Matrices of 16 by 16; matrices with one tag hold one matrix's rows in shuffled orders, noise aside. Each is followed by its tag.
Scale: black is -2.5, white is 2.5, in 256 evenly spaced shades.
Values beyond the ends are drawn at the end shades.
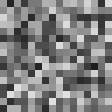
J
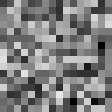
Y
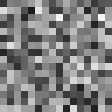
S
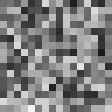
Y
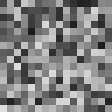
Y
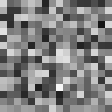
J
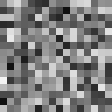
S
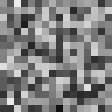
Y
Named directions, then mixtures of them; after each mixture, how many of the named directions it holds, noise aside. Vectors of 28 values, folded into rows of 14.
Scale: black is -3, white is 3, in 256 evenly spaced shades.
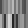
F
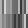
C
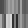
one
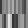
one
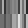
one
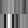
one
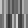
two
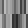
two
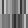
one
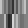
one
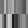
two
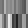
two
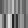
one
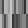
two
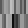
two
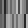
two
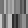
two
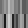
one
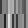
one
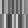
two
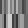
one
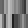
two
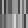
one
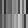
one
